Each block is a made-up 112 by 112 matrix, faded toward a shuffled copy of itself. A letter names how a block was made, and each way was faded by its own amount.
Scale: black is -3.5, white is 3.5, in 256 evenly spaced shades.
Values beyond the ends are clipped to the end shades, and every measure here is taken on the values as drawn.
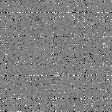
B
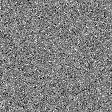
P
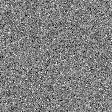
P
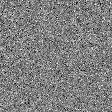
P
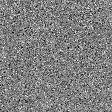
P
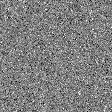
P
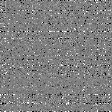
B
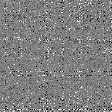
B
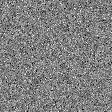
P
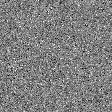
P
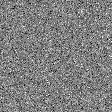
P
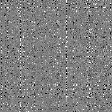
B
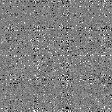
B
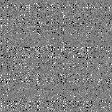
B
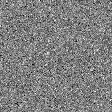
P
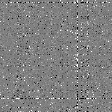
B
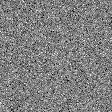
P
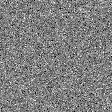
P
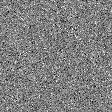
P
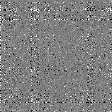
B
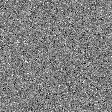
P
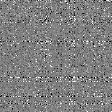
B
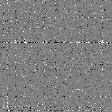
B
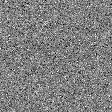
P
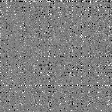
B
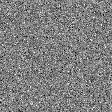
P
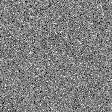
P
